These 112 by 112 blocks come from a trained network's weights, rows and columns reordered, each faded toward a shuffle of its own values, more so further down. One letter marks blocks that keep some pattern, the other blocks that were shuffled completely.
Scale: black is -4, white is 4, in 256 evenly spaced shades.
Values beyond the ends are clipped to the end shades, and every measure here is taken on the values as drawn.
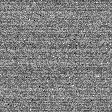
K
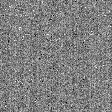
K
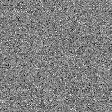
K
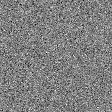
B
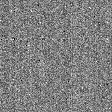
K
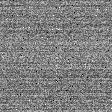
K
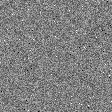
B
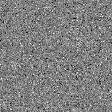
K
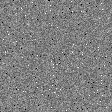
B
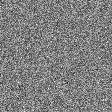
B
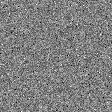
B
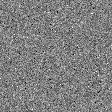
B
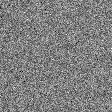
B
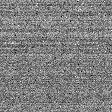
K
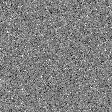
B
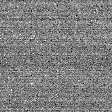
K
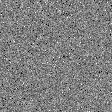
B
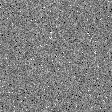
B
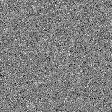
K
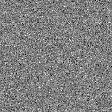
K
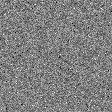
B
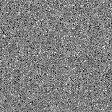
K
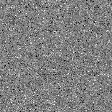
K
